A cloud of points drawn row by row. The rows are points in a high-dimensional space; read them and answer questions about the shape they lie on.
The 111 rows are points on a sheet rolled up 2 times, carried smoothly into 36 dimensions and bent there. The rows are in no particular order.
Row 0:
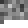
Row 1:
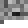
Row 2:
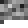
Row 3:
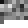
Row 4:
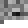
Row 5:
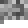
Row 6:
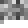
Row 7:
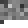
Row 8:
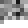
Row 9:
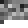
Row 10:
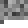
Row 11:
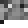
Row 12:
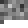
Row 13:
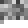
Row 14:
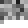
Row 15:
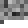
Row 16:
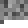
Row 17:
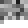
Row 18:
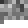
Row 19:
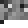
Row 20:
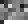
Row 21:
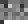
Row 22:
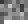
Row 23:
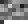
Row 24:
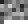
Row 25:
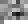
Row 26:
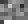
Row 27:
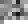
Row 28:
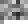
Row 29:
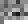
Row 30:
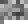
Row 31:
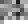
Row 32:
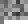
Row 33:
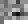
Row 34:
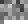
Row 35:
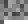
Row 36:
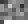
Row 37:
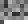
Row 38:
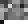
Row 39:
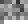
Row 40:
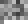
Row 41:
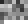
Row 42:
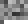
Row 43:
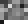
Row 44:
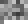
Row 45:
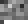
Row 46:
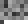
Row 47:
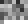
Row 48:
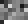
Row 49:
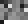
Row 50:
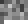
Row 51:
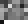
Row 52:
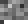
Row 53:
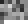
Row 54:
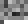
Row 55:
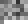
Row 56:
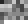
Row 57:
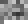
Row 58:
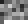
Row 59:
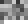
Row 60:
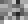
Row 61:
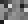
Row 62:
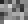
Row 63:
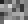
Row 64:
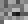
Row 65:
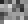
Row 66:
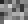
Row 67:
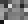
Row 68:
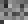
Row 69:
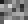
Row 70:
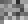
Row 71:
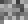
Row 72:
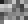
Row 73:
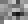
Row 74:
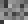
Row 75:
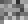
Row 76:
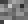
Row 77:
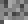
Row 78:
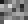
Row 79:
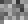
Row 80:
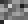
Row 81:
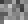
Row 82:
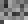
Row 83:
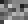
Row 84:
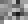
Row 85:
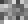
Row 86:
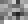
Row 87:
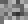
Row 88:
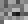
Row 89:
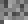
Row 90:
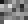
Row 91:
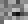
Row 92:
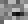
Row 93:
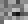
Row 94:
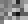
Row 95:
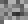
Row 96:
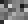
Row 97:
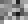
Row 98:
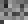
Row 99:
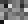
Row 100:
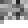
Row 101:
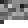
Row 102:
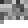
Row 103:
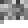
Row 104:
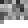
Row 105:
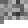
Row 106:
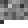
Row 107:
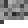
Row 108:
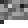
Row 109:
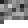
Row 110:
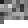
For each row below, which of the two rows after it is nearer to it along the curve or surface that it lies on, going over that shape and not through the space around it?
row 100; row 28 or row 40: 28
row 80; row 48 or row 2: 48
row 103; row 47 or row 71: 47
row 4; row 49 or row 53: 53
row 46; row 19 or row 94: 94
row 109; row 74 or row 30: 74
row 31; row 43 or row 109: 109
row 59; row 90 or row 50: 90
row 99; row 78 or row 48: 48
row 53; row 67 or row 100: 100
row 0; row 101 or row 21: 21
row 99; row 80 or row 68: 80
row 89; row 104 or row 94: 94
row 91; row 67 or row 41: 41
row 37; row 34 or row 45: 45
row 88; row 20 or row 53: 53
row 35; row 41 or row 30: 30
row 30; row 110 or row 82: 82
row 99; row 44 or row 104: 104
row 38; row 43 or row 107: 43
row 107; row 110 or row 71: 71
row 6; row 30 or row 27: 27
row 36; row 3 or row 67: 3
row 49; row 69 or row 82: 69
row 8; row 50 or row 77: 50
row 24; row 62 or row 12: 62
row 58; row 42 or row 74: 74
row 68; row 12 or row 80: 12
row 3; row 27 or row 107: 27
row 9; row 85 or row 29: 85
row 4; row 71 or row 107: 107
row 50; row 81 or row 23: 81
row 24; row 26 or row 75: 26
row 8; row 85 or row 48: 85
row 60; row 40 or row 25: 25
